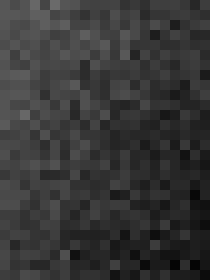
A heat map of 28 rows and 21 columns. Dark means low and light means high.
Ninth with the highest average: top left. Mirror symmetry: none. Odd rows or columns: none. Ninth with the lowest average: bottom right. Average level on the scale: 20%. Slope: up to the top left.
